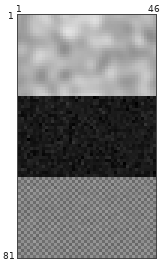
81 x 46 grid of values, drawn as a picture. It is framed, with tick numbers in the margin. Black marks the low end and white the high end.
It is made of 3 by 1 panels. Panel 1,1: high, blotchy. Panel 2,1: very low, fine-grained, faint in contrast. Panel 3,1: middling, checkered.
